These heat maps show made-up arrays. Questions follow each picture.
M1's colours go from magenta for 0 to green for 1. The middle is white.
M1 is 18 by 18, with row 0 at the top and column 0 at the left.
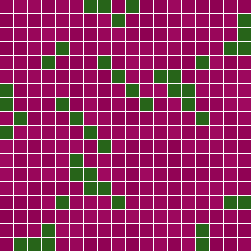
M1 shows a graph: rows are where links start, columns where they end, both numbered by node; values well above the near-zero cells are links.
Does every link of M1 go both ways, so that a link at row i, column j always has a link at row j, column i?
yes
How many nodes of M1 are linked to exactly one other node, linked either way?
3
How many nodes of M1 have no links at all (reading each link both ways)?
1
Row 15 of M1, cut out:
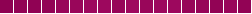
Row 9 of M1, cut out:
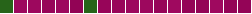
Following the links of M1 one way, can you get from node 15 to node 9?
no
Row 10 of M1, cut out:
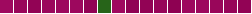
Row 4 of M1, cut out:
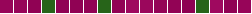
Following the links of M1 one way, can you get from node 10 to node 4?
yes
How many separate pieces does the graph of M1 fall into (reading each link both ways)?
2
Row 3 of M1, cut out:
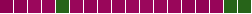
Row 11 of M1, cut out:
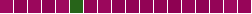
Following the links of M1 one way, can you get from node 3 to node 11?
yes
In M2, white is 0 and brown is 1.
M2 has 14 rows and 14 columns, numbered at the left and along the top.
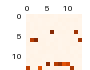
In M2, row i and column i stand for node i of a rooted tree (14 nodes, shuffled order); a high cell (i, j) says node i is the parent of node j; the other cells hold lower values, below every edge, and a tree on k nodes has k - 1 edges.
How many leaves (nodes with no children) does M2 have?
10
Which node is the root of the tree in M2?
4
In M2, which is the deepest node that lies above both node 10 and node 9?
12
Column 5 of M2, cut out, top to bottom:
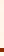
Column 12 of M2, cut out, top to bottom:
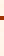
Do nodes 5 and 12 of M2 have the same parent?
no
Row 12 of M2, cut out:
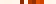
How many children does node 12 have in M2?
5
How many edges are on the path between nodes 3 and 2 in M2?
3
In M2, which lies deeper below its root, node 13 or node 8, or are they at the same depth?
the same depth
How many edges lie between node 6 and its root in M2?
1
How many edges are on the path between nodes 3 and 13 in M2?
1
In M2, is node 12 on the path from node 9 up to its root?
yes
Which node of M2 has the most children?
12
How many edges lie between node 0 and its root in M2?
3
